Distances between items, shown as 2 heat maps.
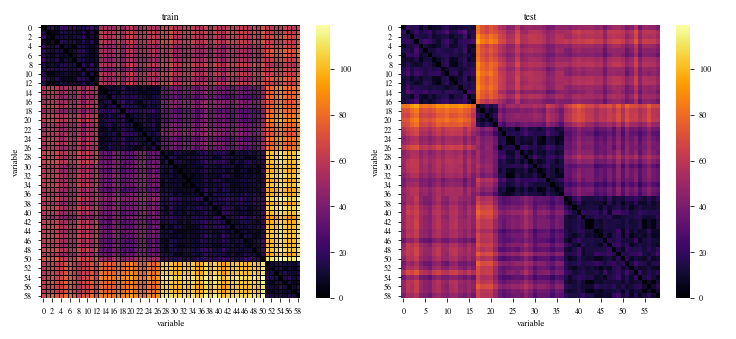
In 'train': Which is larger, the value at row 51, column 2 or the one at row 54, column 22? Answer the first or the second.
the second
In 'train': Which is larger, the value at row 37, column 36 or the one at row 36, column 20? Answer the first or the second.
the second
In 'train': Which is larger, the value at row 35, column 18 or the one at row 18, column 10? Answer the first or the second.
the second
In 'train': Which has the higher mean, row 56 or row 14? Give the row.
56
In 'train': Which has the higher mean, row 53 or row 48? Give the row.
53
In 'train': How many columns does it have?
59
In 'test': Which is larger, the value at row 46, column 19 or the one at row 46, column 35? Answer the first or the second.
the first
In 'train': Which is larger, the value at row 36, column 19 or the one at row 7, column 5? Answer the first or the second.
the first
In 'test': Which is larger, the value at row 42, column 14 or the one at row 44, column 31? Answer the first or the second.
the first
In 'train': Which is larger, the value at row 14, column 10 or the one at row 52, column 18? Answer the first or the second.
the second
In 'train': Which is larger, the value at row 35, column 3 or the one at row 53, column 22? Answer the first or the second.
the second
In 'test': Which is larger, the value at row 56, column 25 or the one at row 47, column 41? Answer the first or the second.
the first
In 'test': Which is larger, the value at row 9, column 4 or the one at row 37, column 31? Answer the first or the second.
the second
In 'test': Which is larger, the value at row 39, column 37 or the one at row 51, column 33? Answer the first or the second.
the second
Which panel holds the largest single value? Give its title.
train
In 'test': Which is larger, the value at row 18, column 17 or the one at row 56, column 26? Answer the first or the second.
the second
